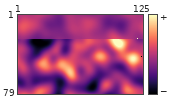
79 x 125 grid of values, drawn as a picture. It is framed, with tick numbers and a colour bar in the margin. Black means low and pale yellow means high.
Lone odd cells: 2, 1 higher and 1 lower than their neighbours. Ninth with the highest average: middle right. Seam: horizontal, 30% of the way down, the top part calmer. Mirror symmetry: none.
